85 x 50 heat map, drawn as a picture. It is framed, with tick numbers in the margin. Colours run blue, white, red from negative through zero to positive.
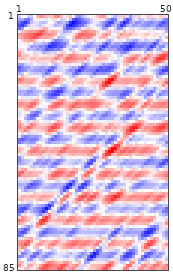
Stripes: horizontal, repeating 11 times. Slope: none. Lone odd cells: none.
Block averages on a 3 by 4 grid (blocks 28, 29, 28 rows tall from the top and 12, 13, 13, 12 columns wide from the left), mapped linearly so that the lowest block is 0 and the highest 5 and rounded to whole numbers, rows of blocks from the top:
2001 / 3555 / 2443
